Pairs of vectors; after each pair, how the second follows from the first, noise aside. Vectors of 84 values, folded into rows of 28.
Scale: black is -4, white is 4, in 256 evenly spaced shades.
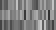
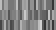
sign-scrambled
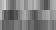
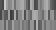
sign-scrambled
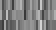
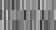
sign-scrambled
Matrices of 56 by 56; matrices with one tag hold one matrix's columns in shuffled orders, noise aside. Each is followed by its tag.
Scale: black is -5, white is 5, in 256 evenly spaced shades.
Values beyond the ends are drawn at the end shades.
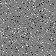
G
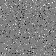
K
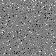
K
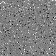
K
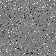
K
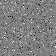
G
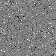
G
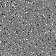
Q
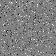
Q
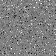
K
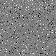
K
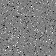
G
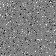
Q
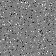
Q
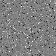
G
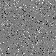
K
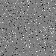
G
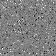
K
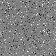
Q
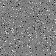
G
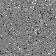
K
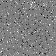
Q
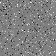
Q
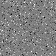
Q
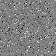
G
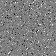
Q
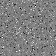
G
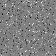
Q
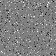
Q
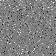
K
